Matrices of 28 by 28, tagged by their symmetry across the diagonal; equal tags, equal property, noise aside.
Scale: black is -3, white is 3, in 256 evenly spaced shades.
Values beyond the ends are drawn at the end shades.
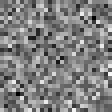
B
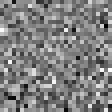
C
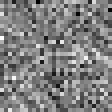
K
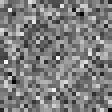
B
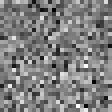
C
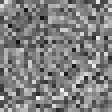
B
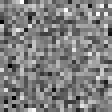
K
